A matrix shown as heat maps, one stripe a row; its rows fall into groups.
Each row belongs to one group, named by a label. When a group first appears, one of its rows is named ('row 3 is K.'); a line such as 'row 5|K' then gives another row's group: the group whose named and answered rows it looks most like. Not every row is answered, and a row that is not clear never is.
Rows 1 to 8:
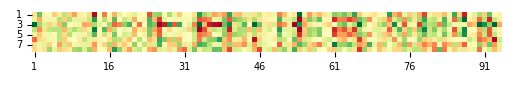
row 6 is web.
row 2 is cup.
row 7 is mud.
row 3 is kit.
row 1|mud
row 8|web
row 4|cup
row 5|cup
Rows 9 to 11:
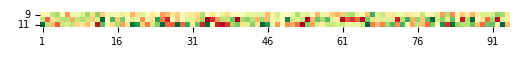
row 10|cup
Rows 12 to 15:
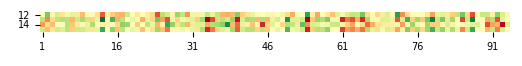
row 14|web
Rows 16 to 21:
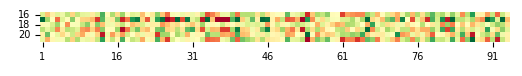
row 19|kit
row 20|mud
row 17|kit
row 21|cup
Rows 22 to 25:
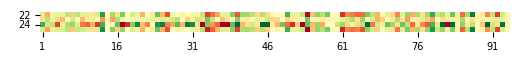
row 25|cup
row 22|cup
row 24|kit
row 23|mud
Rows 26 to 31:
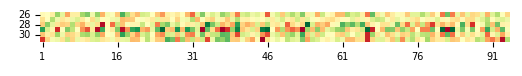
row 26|web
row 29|kit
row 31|web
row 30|web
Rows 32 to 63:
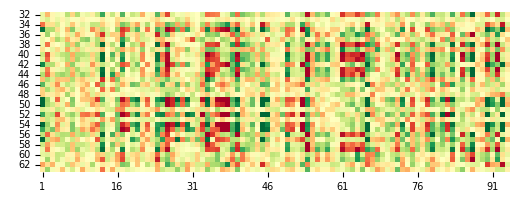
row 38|cup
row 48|web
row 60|mud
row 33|mud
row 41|cup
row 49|kit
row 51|mud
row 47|mud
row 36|mud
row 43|cup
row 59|cup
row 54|kit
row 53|mud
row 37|web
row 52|kit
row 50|kit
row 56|cup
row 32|cup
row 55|kit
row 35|kit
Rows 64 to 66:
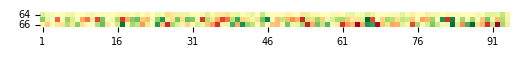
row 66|cup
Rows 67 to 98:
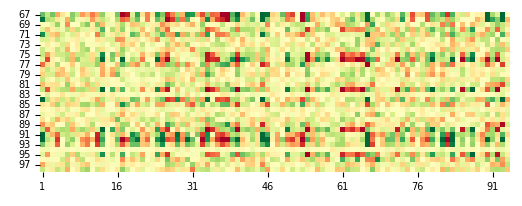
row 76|cup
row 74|web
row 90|cup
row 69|web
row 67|kit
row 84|kit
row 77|web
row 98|web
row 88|mud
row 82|cup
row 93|kit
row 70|cup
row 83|mud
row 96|mud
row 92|kit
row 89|web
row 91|kit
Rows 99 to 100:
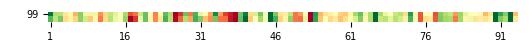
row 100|kit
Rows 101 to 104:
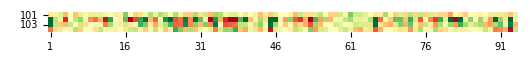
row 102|kit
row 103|kit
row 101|mud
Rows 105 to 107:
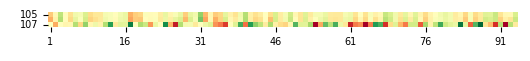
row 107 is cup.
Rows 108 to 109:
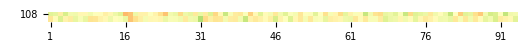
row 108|mud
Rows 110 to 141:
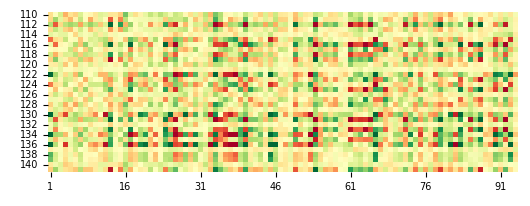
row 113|mud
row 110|mud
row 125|cup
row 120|mud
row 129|mud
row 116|cup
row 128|mud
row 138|kit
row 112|cup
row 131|cup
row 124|web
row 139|kit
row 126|mud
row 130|kit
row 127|mud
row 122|kit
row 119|mud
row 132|mud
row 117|mud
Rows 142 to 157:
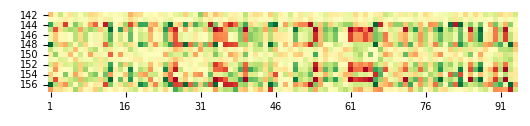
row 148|kit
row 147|cup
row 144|kit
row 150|mud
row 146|cup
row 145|cup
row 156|kit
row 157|web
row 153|cup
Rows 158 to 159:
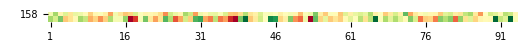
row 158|mud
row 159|kit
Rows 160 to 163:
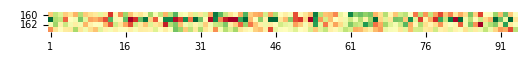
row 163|web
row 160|mud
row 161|kit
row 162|mud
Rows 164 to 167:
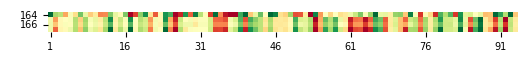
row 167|cup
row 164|kit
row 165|cup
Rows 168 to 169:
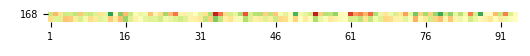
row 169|mud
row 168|cup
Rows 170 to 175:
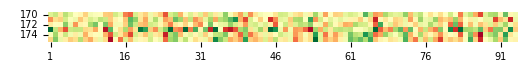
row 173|kit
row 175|mud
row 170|mud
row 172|web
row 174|mud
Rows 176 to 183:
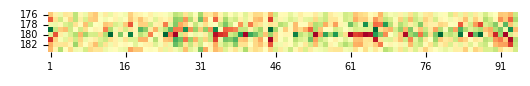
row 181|web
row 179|kit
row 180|cup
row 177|web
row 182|web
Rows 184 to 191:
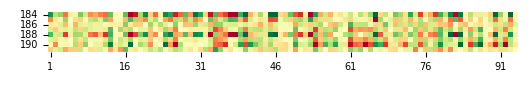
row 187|cup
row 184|kit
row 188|kit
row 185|web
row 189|cup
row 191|mud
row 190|cup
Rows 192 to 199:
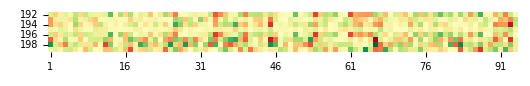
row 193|web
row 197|web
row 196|cup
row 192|cup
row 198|kit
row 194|web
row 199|mud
